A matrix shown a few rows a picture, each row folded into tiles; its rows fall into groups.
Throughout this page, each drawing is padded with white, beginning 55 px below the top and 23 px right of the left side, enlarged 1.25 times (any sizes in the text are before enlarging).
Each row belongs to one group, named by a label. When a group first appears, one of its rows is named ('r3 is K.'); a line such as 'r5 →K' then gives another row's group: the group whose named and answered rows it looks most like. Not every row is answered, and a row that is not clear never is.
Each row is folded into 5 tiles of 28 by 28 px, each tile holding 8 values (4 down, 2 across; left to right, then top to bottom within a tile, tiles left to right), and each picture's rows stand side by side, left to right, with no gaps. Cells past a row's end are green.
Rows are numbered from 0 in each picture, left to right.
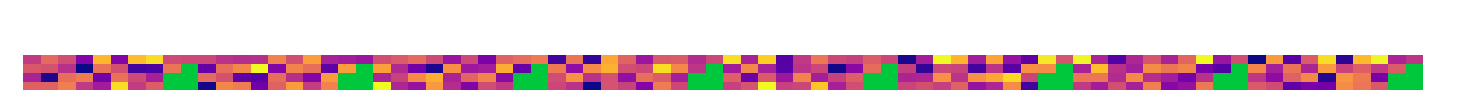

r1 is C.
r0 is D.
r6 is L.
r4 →D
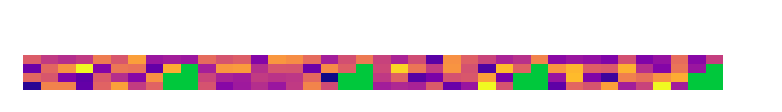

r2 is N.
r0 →C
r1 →N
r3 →N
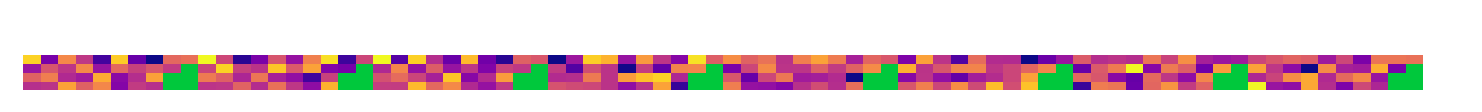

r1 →L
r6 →C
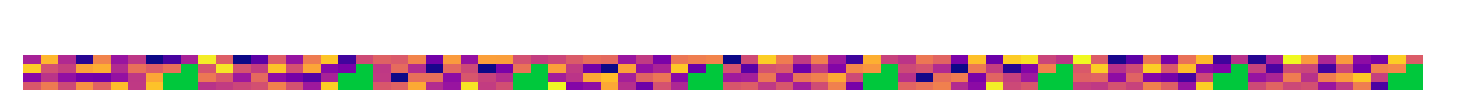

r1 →L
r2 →D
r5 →D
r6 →L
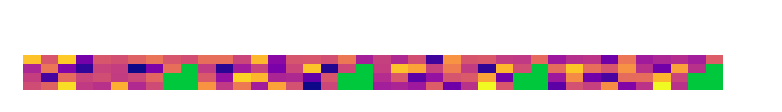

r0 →D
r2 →N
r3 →N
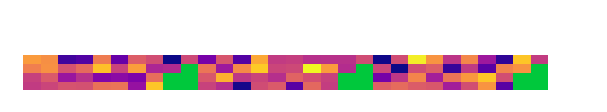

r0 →L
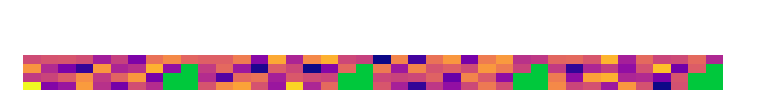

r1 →D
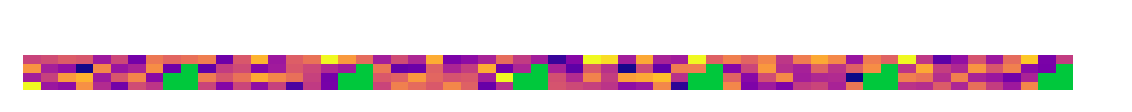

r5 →L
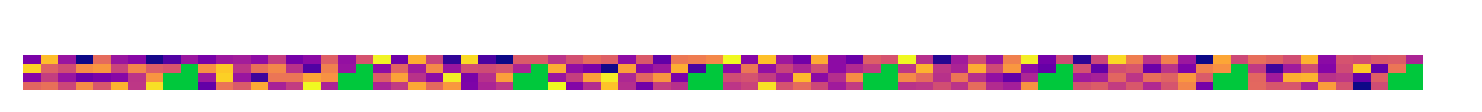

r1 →N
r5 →L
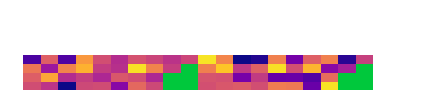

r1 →L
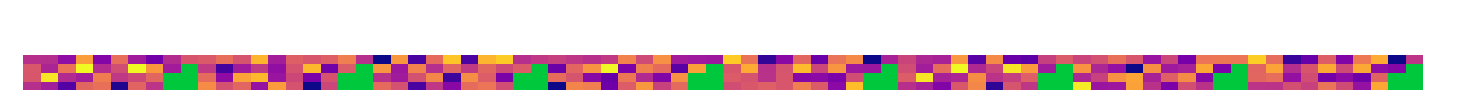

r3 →C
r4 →L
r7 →L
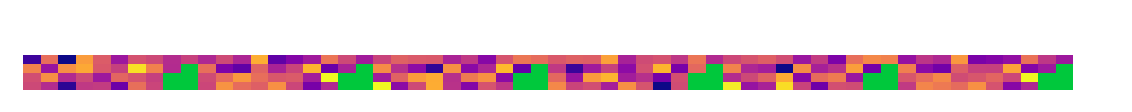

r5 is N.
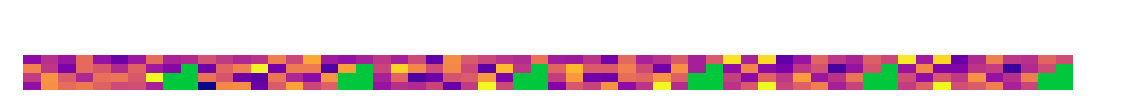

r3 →N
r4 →D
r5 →D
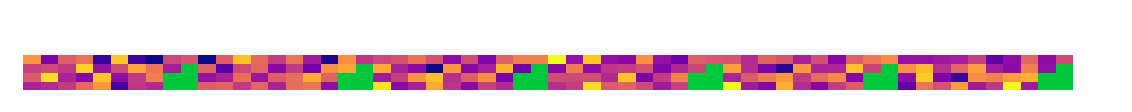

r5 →N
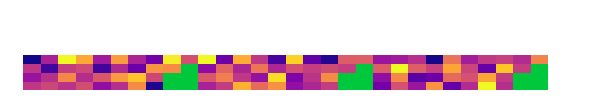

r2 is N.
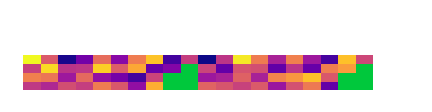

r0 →L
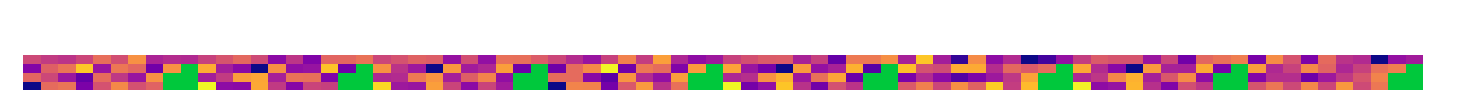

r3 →C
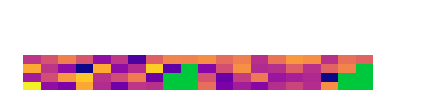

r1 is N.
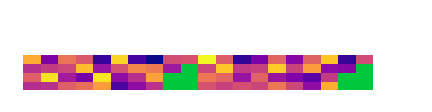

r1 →L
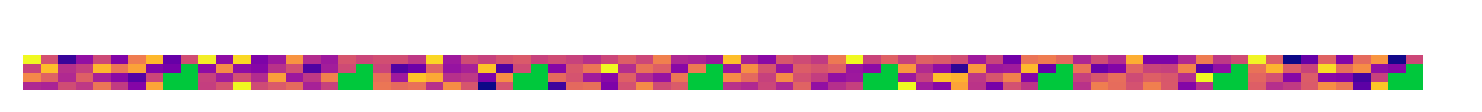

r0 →L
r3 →C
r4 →L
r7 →L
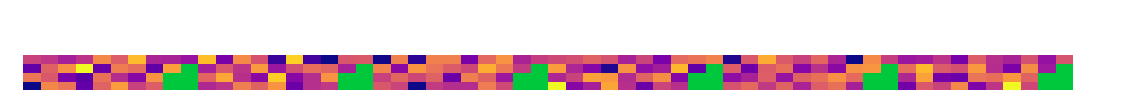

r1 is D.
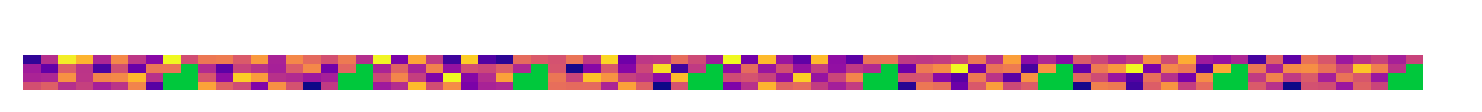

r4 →D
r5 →C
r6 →C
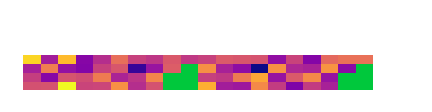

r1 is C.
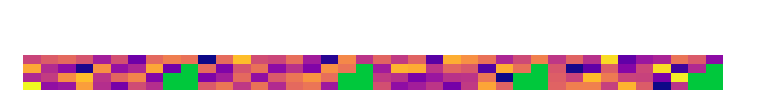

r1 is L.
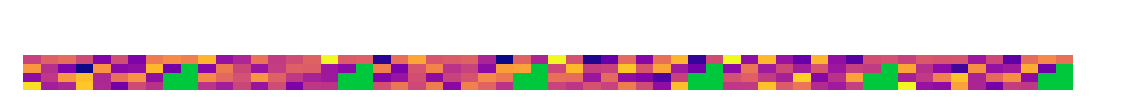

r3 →L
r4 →D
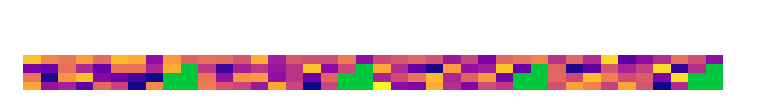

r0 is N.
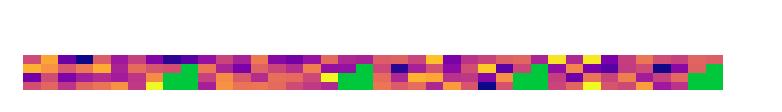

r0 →L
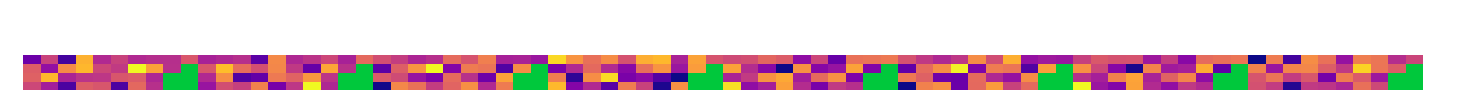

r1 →N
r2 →C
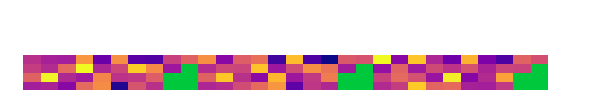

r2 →D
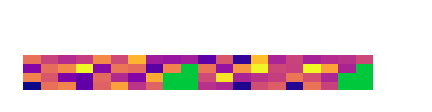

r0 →C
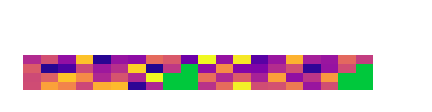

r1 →D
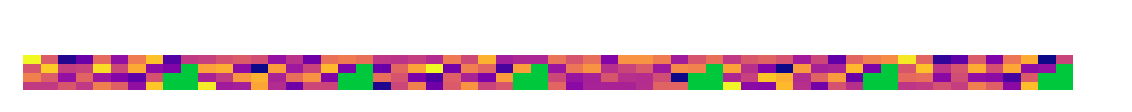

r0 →L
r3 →N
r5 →L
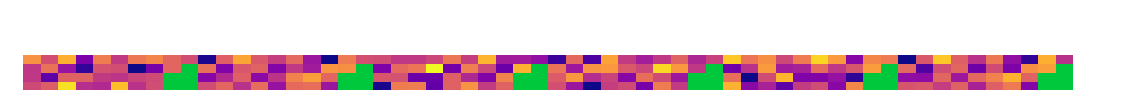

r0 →D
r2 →C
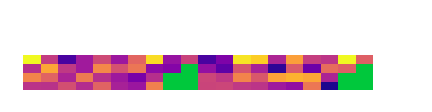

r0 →L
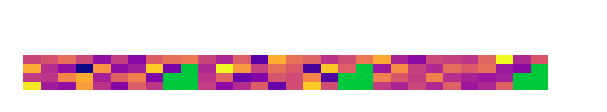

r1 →N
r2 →L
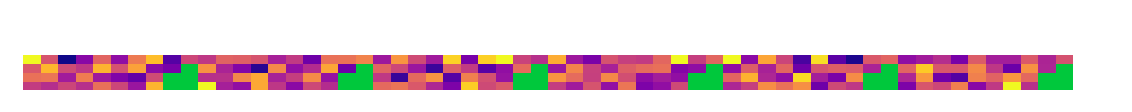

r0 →L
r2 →D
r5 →N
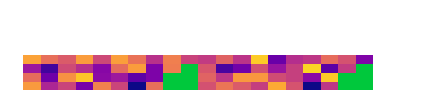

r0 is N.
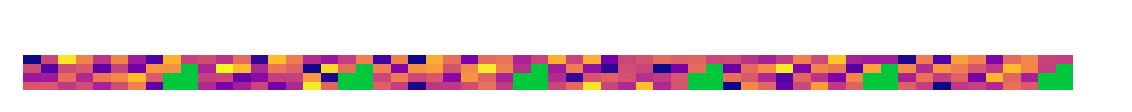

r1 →N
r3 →D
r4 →C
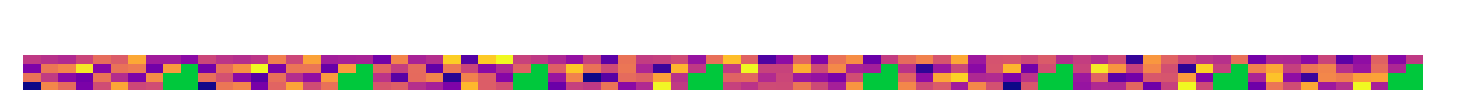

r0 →C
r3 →N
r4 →L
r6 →N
